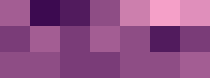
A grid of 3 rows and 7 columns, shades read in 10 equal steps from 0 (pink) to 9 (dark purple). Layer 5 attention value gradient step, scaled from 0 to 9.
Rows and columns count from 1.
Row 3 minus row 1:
1 -4 -2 1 3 5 3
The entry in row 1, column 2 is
9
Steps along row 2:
down up down up up down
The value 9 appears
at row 1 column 2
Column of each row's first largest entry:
2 6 3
